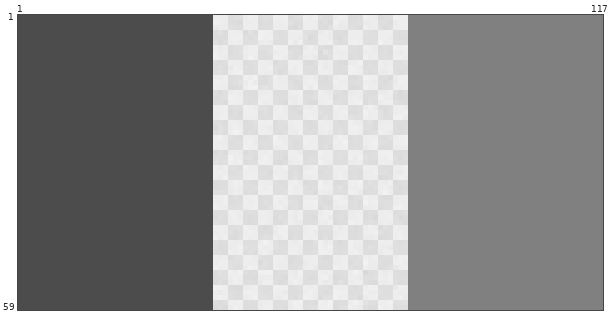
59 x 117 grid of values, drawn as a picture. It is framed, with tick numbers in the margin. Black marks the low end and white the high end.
It is made of 1 by 3 panels. Panel 1,1: low, flat. Panel 1,2: very high, checkered, faint in contrast. Panel 1,3: middling, flat.
